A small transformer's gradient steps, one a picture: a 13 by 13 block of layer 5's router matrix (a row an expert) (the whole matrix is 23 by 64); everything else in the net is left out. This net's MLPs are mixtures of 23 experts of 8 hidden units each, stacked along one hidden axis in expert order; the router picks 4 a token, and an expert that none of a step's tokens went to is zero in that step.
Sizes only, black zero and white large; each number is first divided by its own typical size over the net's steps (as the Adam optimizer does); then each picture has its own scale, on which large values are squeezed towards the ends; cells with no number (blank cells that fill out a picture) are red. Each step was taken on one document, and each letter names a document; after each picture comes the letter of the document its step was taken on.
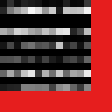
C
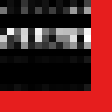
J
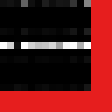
J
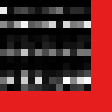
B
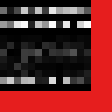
B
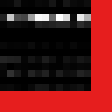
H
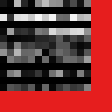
C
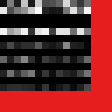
C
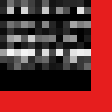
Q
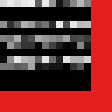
Q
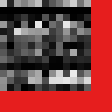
C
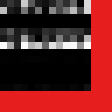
J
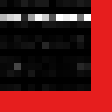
H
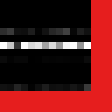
J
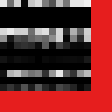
C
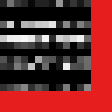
Q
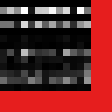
B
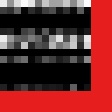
J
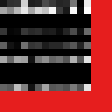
J
